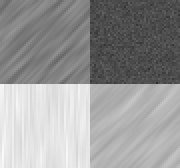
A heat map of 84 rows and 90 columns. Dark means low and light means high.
It is made of 2 by 2 panels. Panel 1,1: middling, slanting up to the right, faint in contrast. Panel 1,2: low, fine-grained, faint in contrast. Panel 2,1: very high, streaked downward, faint in contrast. Panel 2,2: high, slanting up to the right, faint in contrast.
